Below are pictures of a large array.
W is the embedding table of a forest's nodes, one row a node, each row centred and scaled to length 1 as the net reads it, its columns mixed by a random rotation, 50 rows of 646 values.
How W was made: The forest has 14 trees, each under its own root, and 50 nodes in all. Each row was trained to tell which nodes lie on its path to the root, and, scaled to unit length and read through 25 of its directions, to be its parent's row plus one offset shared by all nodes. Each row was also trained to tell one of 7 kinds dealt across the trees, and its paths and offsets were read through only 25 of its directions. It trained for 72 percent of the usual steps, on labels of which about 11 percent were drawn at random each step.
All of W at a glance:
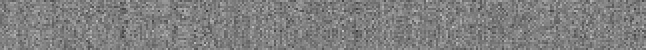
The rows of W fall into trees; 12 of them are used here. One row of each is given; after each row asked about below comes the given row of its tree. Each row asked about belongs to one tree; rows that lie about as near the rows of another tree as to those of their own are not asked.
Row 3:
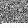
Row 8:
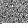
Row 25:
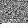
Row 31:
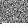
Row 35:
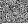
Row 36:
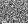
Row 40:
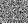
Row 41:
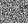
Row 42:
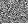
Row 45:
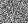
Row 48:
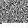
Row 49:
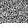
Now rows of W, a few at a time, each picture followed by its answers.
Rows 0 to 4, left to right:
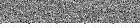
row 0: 31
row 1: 35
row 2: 45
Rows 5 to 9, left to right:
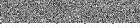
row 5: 31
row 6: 31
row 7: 31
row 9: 3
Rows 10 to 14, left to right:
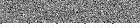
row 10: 35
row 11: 8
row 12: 3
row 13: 40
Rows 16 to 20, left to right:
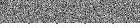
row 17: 49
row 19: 35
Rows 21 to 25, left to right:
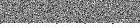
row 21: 45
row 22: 45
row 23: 40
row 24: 42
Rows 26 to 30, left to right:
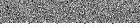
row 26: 8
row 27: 8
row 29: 49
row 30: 3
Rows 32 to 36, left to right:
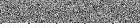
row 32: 8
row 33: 36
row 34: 3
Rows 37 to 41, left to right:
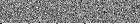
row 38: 45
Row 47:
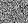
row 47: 41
